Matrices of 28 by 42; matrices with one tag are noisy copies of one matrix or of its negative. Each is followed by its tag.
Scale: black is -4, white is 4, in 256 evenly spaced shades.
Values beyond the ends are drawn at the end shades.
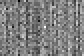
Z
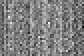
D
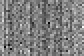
D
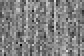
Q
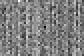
Z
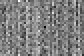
Z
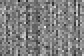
Z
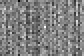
Z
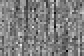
Q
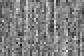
Q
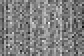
D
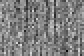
Q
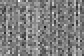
Z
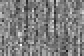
Q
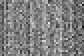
D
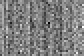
D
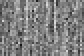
Q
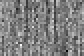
Q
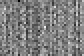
Z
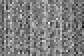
D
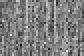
Q
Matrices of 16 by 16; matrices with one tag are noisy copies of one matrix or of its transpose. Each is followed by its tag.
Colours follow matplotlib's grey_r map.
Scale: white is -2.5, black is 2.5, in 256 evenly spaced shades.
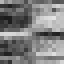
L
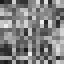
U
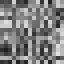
U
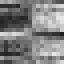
L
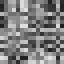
U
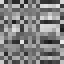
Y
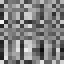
Y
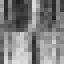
L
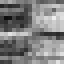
L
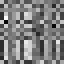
Y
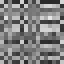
Y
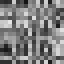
U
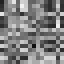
U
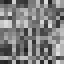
U
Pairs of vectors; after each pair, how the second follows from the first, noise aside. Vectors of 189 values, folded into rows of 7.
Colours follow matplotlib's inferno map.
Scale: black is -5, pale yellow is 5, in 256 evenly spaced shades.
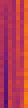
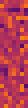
shuffled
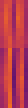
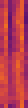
wrapped around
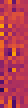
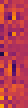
wrapped around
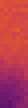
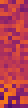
sign-scrambled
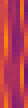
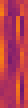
wrapped around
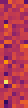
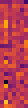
sign-scrambled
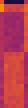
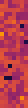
shuffled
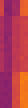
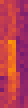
wrapped around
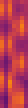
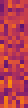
sign-scrambled
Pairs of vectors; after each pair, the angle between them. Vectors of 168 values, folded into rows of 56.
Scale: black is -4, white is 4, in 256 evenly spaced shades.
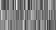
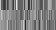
nearly parallel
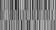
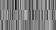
partly aligned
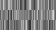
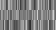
nearly parallel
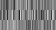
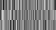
orthogonal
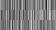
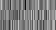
partly aligned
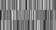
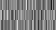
partly opposed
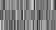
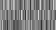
orthogonal
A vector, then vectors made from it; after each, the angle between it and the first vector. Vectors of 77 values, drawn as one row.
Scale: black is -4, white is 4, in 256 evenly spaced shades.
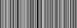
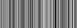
orthogonal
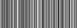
nearly opposite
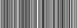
nearly opposite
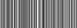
nearly opposite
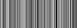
partly aligned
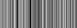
partly aligned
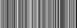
partly opposed
